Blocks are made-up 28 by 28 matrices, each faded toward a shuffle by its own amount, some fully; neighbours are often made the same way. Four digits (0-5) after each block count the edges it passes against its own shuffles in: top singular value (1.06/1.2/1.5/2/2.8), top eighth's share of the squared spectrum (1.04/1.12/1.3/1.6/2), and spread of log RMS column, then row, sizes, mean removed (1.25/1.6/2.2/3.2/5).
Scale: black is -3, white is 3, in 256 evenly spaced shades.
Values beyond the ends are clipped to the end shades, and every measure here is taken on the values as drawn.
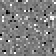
1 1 0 0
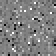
0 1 1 0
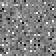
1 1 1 0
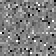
0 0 0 0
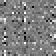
2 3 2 1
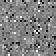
1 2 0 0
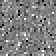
0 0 0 0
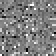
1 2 1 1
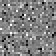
0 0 0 0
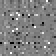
3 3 0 1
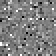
2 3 0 1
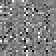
3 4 2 1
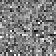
0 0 0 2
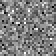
0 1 0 0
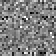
1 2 0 2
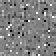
0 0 0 0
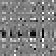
4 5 2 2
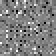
3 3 1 1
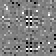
3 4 2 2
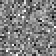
0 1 0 0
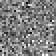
0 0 0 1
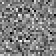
3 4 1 1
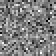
1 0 0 0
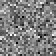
2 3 0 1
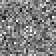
1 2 0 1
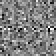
2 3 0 1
